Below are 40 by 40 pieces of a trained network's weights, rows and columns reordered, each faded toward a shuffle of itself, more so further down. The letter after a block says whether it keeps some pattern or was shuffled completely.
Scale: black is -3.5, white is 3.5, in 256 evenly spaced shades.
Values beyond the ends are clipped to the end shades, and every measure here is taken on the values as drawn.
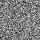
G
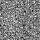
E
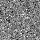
G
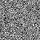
E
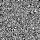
G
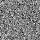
G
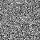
G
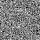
G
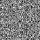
E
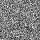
G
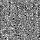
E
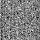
E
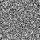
E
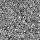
G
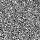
G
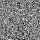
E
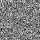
E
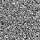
E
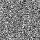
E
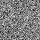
G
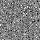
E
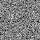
E
